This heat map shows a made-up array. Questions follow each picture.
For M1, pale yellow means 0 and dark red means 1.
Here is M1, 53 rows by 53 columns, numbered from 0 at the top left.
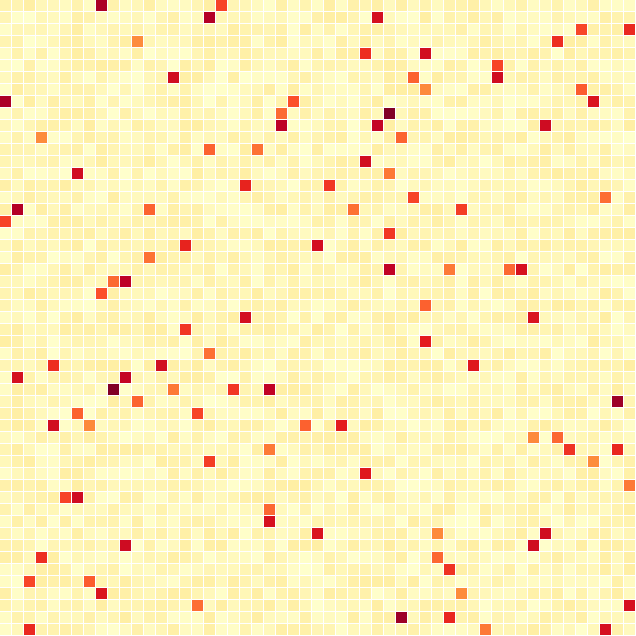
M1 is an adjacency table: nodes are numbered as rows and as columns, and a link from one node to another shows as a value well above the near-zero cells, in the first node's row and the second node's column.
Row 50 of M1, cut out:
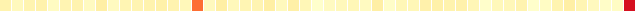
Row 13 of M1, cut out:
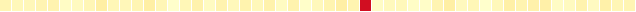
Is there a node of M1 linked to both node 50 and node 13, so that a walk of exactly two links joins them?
no
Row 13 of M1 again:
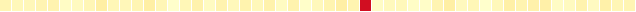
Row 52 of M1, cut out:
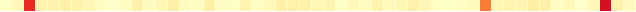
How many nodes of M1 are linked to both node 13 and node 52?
0
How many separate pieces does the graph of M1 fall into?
1
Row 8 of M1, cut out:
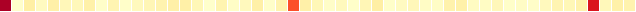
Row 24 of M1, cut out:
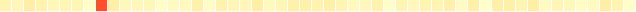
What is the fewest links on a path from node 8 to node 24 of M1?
1
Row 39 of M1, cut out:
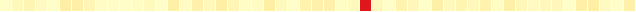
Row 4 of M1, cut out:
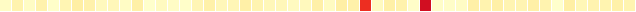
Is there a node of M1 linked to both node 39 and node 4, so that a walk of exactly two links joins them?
yes
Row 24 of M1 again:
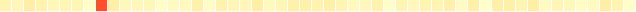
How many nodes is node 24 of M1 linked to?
1
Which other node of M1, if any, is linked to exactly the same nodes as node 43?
node 42
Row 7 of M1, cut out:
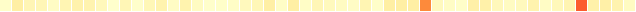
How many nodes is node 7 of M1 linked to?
2
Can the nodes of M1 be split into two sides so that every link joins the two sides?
yes
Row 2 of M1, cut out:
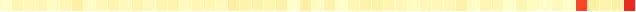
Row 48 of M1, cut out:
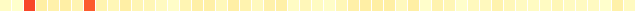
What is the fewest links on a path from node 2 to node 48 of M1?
1
